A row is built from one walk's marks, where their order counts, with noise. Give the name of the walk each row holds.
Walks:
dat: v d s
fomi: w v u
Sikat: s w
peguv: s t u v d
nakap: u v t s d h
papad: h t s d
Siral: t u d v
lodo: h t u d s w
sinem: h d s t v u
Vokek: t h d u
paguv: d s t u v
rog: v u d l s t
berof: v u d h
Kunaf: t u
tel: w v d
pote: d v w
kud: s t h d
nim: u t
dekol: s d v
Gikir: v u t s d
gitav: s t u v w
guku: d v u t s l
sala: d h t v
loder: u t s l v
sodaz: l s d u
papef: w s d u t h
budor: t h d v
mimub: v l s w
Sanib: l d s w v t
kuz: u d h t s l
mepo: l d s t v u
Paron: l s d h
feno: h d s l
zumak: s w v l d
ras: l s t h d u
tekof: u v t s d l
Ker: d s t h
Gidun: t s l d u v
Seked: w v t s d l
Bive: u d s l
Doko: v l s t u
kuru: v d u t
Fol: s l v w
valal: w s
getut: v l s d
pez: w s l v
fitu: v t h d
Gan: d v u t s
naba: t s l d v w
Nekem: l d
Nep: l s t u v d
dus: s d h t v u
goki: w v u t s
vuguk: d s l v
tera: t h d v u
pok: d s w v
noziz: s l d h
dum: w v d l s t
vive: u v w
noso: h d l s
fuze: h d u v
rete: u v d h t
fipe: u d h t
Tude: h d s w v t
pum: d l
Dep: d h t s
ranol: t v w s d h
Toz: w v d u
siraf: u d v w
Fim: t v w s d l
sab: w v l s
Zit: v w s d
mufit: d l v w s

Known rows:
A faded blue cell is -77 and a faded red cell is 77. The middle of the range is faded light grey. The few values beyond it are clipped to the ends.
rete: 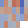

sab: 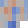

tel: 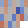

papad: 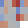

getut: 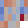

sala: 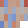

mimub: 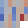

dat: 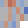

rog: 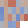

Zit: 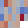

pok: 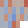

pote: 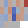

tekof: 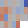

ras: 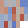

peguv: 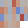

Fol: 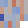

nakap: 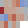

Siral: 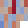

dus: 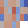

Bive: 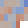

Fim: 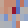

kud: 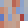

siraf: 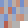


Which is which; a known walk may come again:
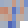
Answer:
goki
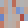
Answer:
peguv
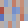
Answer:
gitav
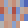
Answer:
dus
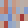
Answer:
Nep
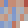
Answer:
vuguk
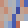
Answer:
Seked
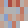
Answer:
Ker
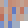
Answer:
Gan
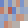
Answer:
siraf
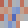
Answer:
guku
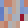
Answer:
getut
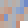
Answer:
Bive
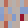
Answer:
Gikir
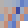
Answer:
Toz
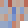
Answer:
pok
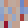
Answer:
fitu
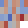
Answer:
Nekem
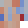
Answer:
kud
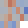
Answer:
dat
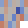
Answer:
tel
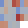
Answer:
papad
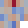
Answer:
Tude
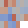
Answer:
Sanib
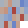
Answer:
sodaz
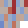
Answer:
Siral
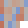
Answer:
papef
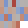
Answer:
dekol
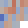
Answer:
naba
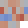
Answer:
Paron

